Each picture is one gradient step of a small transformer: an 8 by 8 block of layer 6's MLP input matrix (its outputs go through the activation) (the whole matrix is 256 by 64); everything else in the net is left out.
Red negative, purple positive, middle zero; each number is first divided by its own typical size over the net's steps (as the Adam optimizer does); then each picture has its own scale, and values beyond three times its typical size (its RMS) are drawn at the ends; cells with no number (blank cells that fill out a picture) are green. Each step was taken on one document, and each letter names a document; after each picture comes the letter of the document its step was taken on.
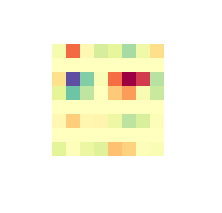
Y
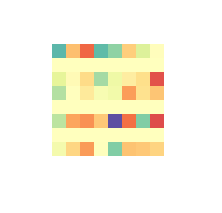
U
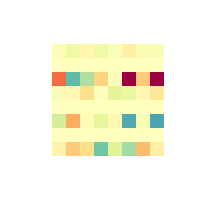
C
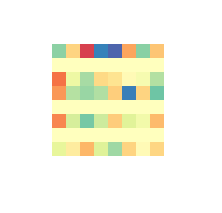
U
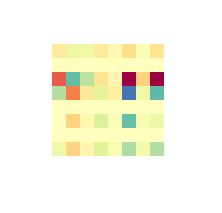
C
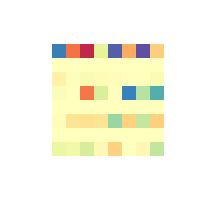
U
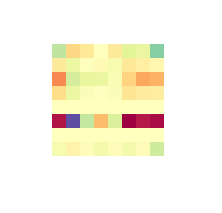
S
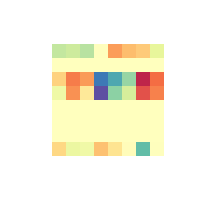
Y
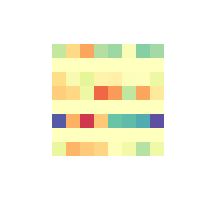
U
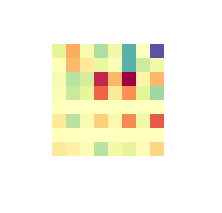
C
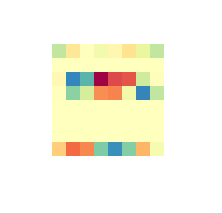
Y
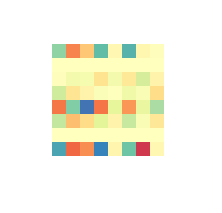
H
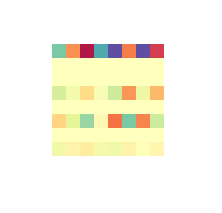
U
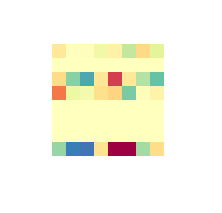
Y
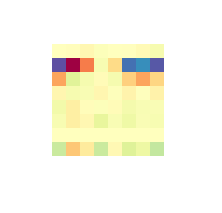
S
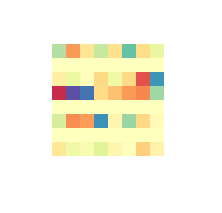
H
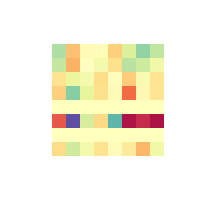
S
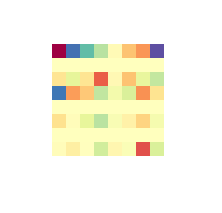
H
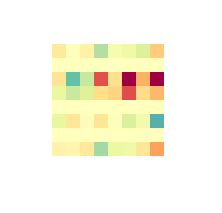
C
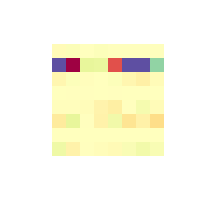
S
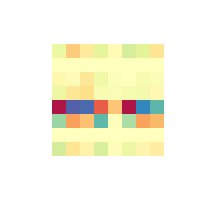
H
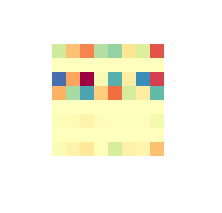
U
